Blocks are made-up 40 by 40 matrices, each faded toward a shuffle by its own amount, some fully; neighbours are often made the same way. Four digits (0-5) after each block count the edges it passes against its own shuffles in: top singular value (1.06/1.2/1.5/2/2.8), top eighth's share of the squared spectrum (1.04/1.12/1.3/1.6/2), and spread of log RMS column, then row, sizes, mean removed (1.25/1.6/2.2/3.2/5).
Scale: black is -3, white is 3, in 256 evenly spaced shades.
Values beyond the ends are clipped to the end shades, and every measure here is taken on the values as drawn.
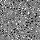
1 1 0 0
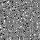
2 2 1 0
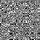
3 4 2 2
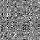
3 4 2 2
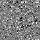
2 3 1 1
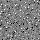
0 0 0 0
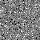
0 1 0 0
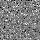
2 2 0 0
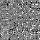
3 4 2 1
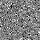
2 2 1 0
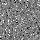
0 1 0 0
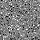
2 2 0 0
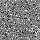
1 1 0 0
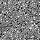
0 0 0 0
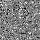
0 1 0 1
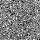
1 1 0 0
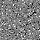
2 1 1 0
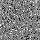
2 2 0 0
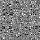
3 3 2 1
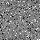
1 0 0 0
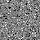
2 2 0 0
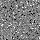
0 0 0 0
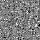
2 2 0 0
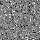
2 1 0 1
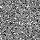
1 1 0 0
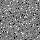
0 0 0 0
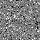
0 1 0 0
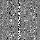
2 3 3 0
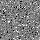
0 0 0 0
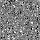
1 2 1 0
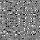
3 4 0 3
